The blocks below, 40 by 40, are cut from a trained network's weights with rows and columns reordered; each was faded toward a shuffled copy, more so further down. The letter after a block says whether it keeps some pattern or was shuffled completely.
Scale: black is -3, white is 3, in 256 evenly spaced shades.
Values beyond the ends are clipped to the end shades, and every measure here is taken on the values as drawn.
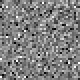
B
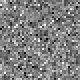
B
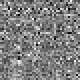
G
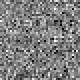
G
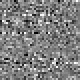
G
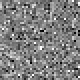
B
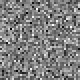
B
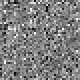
G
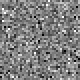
B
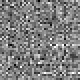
G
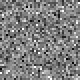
B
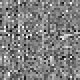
G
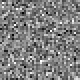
B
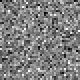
B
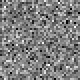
B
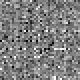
G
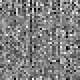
G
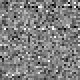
G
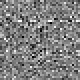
G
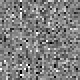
G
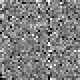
G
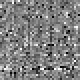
G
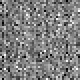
G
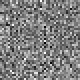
G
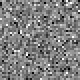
B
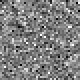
B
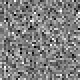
B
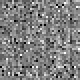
G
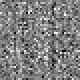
G
